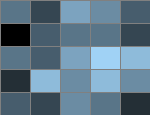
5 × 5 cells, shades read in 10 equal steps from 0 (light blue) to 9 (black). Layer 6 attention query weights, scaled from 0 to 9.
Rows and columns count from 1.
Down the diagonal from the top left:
4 5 2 1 7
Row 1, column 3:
2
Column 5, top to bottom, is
5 6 1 3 7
